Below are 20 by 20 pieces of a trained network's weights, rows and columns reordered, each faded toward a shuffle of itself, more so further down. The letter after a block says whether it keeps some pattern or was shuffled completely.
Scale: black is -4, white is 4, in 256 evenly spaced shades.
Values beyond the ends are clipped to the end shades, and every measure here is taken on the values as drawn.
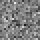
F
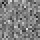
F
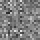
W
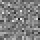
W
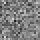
F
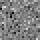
F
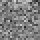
W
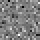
F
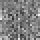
W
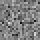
W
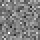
F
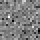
F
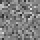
W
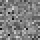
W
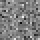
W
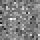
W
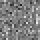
F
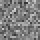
F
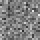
F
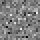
F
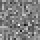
W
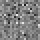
W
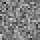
F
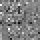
W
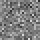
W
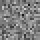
F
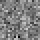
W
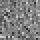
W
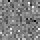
F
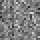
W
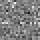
W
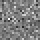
F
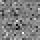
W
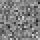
F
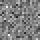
F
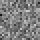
F
